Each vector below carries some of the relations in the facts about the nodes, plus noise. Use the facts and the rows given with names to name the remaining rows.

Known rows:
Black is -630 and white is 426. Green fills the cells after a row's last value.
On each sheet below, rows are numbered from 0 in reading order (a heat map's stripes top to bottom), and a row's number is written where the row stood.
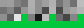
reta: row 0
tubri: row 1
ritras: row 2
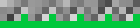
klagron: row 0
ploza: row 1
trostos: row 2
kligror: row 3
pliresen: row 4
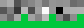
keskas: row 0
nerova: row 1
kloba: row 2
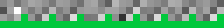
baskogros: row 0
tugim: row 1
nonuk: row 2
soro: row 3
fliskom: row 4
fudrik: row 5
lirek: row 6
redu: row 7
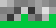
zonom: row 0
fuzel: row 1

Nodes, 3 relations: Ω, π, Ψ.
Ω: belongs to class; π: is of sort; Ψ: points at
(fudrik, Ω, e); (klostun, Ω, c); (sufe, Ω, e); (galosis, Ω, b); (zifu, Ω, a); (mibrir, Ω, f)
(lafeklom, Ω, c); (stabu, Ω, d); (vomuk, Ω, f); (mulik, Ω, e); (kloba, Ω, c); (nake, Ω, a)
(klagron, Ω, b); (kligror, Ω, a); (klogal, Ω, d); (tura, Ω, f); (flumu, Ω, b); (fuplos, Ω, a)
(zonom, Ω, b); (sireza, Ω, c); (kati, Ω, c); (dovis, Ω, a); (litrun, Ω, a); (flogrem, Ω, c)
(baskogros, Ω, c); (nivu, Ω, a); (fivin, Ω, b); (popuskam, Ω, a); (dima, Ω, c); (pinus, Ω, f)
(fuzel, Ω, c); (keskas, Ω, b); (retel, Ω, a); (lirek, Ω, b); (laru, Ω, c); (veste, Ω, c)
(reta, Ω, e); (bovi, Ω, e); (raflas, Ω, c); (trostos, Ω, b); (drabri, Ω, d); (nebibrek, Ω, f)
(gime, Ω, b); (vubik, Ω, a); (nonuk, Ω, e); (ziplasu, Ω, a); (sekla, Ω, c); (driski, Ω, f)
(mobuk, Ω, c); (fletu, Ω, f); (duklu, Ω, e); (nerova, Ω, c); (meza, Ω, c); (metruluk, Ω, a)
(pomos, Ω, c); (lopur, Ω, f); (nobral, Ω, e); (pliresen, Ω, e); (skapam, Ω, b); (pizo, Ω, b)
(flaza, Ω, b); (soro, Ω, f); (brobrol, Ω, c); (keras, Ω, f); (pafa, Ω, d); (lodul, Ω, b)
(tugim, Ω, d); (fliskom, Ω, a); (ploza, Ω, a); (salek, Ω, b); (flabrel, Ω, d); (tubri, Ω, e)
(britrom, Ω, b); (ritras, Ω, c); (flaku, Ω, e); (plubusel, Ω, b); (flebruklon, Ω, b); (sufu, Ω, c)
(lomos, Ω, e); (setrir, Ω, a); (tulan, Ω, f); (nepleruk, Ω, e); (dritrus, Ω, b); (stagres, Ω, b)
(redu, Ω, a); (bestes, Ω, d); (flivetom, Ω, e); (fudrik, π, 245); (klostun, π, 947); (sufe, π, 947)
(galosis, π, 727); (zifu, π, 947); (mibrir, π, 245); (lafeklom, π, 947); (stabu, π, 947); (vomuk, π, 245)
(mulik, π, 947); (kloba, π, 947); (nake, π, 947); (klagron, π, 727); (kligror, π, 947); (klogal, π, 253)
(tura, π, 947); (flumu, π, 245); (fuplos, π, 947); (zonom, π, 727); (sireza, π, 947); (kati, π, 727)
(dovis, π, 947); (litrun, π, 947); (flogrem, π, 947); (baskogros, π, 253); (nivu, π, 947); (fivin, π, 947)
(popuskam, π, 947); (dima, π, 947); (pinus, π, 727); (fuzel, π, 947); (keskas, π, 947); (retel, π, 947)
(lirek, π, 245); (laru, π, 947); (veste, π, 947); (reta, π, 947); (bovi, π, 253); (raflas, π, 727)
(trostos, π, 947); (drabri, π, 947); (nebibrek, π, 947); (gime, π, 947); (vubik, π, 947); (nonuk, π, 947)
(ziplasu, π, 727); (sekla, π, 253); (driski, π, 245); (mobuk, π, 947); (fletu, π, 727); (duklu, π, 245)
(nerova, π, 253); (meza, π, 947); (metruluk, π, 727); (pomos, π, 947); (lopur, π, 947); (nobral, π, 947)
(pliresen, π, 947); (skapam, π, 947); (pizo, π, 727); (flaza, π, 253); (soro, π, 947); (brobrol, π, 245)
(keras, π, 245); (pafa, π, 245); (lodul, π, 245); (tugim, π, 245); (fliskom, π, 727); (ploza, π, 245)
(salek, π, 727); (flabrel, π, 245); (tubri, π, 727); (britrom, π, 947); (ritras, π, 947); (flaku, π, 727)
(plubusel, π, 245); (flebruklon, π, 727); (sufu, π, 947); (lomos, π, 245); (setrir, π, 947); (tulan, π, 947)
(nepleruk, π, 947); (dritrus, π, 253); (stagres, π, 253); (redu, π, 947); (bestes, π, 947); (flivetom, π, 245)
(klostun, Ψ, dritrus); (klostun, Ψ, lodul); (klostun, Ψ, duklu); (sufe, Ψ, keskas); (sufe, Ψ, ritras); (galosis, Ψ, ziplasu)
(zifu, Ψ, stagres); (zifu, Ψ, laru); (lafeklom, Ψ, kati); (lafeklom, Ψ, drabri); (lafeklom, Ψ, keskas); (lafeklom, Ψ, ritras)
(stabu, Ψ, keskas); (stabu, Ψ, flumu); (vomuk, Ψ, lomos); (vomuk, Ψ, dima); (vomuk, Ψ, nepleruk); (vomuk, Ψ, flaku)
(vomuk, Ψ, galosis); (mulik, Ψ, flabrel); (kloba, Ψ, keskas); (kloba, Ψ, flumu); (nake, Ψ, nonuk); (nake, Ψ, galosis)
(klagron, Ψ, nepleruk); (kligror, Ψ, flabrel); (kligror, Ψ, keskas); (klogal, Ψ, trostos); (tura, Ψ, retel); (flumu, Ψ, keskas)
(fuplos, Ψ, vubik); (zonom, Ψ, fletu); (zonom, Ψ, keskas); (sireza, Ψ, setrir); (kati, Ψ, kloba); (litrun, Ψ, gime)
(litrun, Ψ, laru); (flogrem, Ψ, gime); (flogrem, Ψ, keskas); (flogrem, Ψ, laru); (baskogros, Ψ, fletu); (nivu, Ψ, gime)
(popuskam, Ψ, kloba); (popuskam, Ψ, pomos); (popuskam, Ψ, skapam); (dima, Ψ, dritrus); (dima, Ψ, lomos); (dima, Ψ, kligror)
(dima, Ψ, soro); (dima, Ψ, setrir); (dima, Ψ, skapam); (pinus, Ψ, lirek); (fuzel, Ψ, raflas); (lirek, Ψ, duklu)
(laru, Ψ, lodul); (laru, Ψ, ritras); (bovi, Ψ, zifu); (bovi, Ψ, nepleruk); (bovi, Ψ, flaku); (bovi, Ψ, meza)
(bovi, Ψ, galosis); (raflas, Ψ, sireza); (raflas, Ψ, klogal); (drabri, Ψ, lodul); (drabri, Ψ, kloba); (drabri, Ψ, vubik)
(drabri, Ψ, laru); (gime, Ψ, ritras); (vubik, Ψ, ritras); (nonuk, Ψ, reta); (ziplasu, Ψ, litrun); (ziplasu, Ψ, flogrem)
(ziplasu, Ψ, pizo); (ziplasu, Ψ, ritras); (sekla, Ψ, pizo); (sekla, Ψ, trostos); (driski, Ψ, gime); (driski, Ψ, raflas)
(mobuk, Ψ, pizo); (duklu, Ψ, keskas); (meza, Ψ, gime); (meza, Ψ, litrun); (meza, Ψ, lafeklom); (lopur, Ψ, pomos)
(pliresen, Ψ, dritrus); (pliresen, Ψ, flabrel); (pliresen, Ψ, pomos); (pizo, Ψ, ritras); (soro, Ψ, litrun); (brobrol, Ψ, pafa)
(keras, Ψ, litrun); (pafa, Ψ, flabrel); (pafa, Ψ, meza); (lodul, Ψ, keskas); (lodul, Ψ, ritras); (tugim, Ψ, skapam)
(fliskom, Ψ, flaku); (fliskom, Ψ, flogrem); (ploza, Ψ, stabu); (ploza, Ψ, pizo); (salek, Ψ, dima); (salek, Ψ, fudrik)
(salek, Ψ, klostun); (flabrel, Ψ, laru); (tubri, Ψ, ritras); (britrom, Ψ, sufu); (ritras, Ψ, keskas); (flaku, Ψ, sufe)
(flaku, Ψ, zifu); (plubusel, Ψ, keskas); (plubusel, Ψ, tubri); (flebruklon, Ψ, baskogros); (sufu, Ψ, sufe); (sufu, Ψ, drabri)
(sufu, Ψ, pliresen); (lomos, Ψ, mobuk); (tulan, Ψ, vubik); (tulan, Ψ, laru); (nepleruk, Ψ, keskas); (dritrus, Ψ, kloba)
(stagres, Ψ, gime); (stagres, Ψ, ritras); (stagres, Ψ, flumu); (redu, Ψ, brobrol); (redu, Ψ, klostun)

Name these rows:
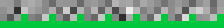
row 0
lodul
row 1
keras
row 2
drabri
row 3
tulan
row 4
raflas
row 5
vomuk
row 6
fuplos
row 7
stagres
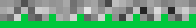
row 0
zifu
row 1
laru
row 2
flaza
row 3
litrun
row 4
galosis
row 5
pomos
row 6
sufu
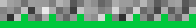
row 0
pinus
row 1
brobrol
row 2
flumu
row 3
bovi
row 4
ziplasu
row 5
duklu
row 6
stabu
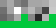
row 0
meza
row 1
pizo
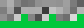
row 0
britrom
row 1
vubik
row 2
nivu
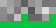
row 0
pafa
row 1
flogrem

